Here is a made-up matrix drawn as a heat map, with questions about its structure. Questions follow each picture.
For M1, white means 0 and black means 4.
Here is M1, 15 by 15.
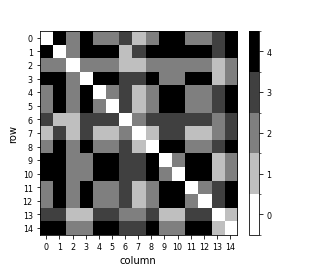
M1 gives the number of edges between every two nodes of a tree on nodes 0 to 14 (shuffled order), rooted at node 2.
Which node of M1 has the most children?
7
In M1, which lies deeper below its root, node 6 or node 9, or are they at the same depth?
node 9
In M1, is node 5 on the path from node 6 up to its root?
no
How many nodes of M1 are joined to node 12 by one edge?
1
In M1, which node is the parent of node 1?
6
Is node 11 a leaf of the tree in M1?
yes
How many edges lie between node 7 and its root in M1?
1
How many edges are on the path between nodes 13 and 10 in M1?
1
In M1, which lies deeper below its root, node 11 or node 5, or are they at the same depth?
the same depth
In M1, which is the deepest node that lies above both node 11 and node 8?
7
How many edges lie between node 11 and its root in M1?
2
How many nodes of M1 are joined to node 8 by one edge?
1
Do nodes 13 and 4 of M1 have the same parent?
no
